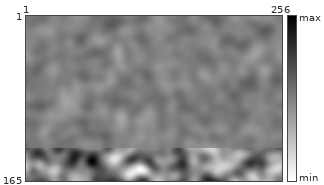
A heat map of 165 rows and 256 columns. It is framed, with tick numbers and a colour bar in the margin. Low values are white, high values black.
On average the colour sits 50% of the way up the scale. No single row or column stands out from its neighbours. The distribution is heavy-tailed on both sides. The top part is calmer, up to a seam about 80% of the way down. No lone cell stands out from its neighbours.
